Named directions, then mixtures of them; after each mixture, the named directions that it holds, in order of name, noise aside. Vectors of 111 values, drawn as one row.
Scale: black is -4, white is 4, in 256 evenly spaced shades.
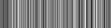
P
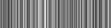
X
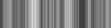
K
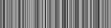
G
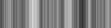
K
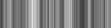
K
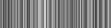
X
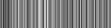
P, X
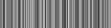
G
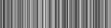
G, X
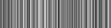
X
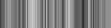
G, K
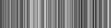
K, X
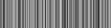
G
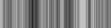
K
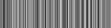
G, P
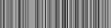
G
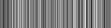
P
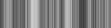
K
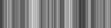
K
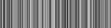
G, X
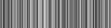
G, X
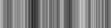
K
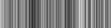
K, P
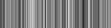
G, K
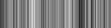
K, P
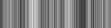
K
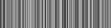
G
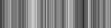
G, K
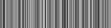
G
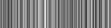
X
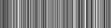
P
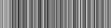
P, X
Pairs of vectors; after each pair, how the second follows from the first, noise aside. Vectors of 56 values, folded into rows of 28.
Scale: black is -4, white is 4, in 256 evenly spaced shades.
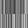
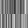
copied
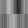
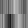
reversed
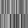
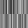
reversed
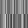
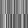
copied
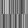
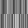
wrapped around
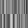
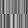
copied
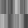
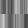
copied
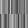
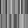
wrapped around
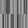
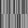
wrapped around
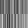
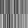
copied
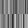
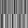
wrapped around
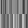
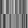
reversed
